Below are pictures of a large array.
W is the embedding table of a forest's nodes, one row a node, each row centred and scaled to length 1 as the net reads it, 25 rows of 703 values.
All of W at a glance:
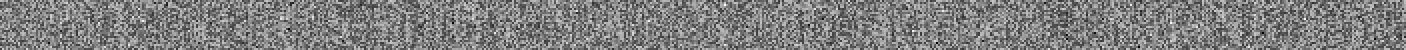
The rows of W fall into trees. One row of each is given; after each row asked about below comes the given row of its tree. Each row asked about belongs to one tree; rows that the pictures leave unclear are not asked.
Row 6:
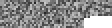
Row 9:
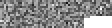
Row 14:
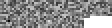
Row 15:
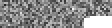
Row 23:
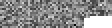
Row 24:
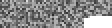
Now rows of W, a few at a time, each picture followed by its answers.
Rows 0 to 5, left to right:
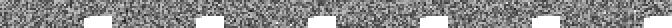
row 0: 23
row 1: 9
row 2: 15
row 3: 15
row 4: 24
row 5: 23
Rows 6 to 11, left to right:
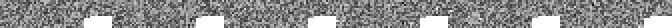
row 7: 23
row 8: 24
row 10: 23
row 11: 14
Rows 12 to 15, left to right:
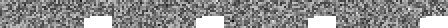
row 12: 6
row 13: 6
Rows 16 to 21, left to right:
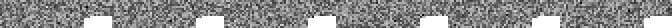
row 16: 6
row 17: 6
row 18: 14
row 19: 15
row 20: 14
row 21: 9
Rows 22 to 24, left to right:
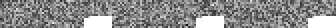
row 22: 15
